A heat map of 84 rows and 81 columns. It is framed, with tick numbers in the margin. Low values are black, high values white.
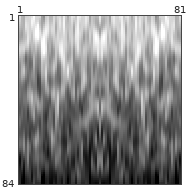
Average level on the scale: 50%. Grain: streaks running down. Slope: up to the top. Mirror symmetry: left to right.
